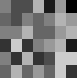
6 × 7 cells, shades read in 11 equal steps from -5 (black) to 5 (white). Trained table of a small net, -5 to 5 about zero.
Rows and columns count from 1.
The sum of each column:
-5 -2 -2 -2 -7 12 -6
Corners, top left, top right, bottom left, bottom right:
0 -5 -1 -3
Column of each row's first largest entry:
4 6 3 2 6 6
